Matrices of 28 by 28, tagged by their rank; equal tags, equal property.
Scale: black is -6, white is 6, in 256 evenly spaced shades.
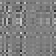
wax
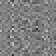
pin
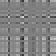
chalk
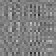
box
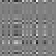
chalk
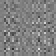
box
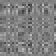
wax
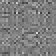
pin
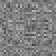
pin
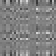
wax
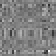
box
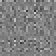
pin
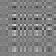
chalk
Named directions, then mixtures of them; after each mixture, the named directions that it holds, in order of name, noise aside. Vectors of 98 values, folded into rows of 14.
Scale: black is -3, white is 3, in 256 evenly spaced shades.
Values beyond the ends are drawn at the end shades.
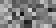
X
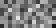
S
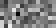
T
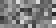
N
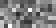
T, X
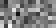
T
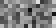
N, S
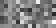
N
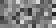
N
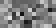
X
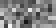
T, X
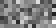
N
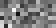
T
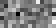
N, T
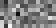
T
